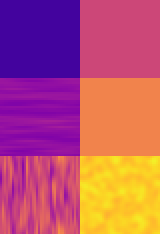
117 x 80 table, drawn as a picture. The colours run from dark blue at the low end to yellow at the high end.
The table splits into 3 rows of 2 panels. Panel 1,1: very low, flat. Panel 1,2: middling, flat. Panel 2,1: low, streaked across, faint in contrast. Panel 2,2: high, flat. Panel 3,1: middling, streaked downward. Panel 3,2: very high, blotchy, faint in contrast.
